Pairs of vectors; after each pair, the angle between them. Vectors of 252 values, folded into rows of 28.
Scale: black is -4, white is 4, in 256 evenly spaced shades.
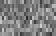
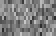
nearly opposite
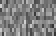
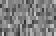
nearly opposite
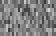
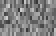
partly aligned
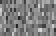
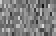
partly opposed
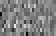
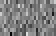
partly opposed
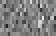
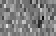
nearly opposite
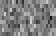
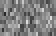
nearly opposite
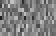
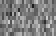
orthogonal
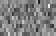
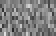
partly opposed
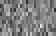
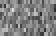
orthogonal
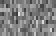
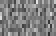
orthogonal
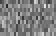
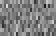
nearly opposite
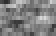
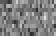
partly aligned
